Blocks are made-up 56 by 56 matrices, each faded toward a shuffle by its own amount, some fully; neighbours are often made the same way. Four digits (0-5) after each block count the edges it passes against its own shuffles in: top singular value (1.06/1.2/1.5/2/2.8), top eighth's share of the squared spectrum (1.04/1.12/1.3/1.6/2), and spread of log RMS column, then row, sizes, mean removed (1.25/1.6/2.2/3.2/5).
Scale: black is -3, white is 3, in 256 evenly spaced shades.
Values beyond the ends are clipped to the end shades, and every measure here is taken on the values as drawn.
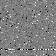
3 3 0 1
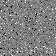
2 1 0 0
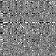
4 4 1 3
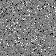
1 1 0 0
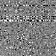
4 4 1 3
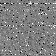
3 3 0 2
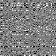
4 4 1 3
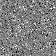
1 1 0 0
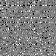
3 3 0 2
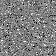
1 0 0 0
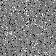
0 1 0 0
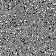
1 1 0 0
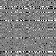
4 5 2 3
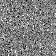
0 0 1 0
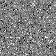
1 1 0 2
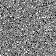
0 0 0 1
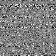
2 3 0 4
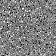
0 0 0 0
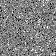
0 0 0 0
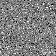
0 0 0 1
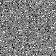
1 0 1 1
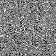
1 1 0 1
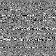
2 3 0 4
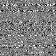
1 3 0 3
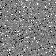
2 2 0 0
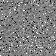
1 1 0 1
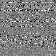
2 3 0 3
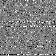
2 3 0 3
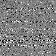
2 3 0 3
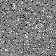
1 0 0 0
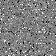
2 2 0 1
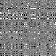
4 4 2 3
